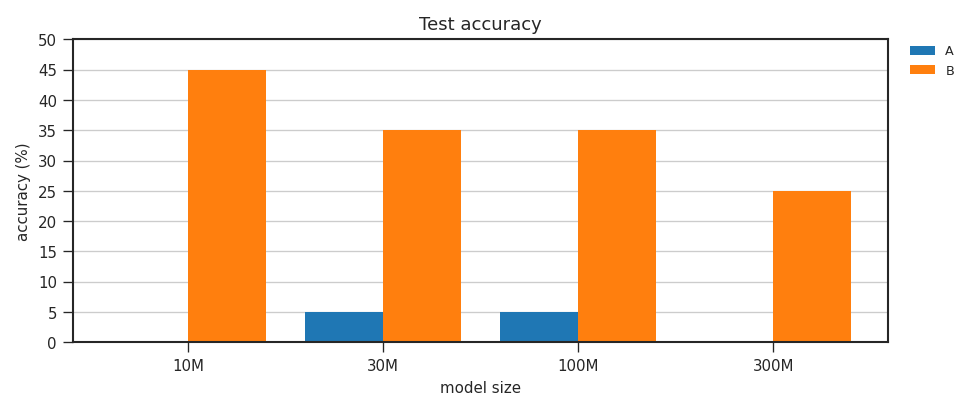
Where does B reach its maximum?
10M
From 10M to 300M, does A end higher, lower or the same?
the same
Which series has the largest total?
B
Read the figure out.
Title: Test accuracy
x-axis: model size, ticks 10M 30M 100M 300M
y-axis: accuracy (%), ticks 0 5 10 15 20 25 30 35 40 45 50
Legend: A, B
Values:
A: 0 5 5 0
B: 45 35 35 25
